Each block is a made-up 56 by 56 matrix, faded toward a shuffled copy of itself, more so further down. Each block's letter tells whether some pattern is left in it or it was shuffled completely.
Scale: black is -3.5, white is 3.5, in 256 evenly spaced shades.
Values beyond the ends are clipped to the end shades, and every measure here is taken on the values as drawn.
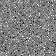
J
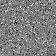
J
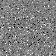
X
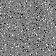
J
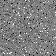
J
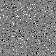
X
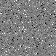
J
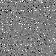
X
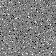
J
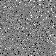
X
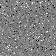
J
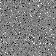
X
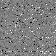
X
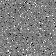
J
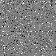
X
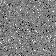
J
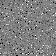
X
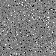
J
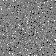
J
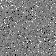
J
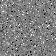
J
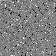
J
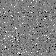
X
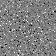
J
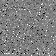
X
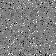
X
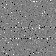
X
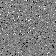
J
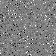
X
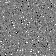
J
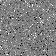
J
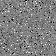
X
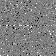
X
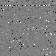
X
